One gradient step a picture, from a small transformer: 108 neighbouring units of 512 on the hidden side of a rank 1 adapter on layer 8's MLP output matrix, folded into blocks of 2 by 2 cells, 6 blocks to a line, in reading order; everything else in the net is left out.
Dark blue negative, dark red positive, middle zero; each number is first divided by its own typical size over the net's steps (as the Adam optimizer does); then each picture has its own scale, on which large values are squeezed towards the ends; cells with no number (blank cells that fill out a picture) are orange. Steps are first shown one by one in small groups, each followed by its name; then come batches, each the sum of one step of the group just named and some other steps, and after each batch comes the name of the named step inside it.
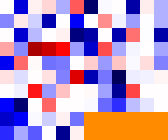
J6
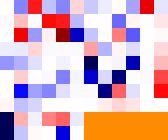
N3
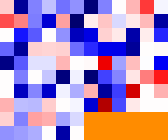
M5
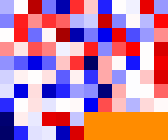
N3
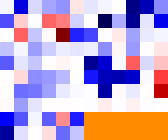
N3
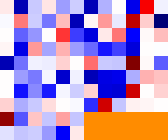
M5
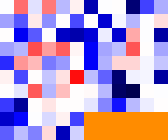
J6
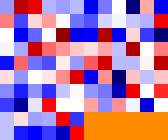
J6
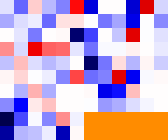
J6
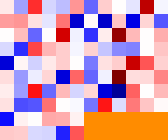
M5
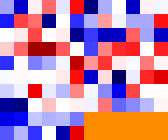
J6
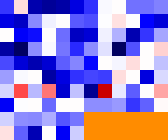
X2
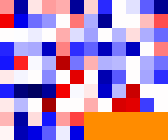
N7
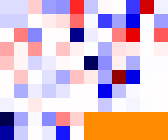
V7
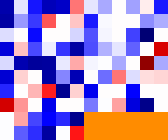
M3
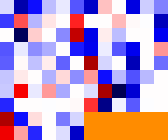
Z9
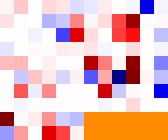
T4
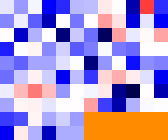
Z9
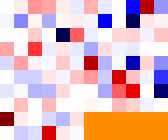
N7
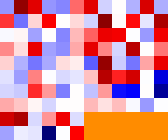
M3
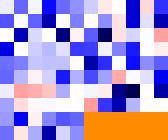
Z9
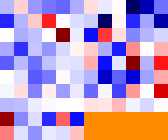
X2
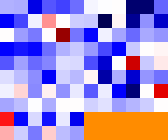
X2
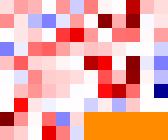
T4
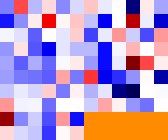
M3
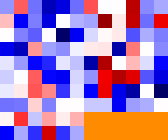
X2
